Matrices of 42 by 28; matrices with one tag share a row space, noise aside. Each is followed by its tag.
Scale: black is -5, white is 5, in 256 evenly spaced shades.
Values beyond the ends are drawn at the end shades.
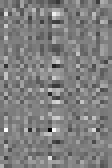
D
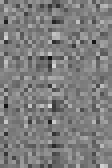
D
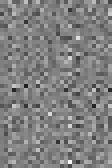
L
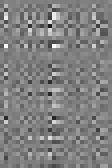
D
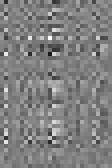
D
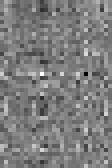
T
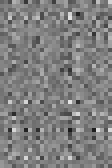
L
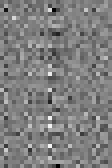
D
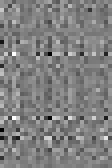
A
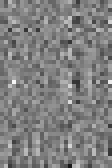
L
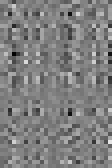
L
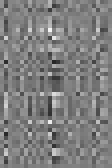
D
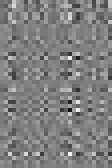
L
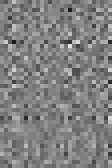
L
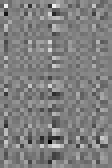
D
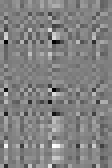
D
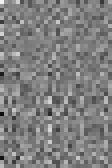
A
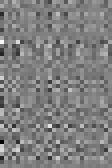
A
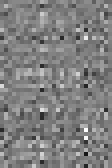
T
